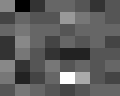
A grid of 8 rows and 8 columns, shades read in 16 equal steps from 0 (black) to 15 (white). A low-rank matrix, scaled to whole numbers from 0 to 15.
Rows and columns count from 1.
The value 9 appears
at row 2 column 5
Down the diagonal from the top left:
8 6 6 4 2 6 5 6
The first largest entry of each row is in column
1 5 2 2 2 1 5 2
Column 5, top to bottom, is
6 9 5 6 2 5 15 4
